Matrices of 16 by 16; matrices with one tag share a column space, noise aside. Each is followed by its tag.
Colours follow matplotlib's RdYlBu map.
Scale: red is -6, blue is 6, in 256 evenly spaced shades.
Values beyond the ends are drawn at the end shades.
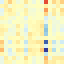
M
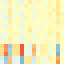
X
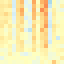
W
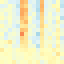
W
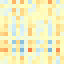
M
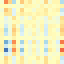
M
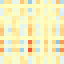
M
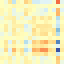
M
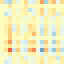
M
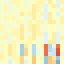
X
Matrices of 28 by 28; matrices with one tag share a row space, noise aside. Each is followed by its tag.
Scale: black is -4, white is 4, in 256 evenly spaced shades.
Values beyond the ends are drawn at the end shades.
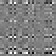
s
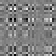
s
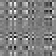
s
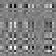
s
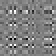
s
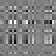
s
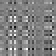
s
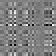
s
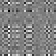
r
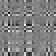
r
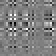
s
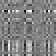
r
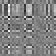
r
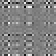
r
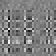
r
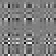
r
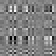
s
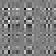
r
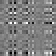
s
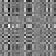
r
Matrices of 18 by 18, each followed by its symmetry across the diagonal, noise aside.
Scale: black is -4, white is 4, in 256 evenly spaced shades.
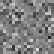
antisymmetric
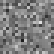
antisymmetric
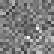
symmetric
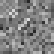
symmetric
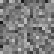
symmetric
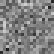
symmetric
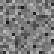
symmetric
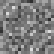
symmetric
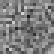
symmetric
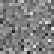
antisymmetric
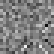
antisymmetric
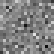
symmetric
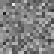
antisymmetric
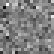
antisymmetric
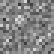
symmetric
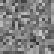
antisymmetric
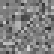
antisymmetric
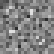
symmetric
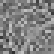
symmetric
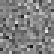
antisymmetric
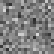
antisymmetric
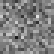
antisymmetric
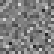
symmetric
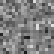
antisymmetric
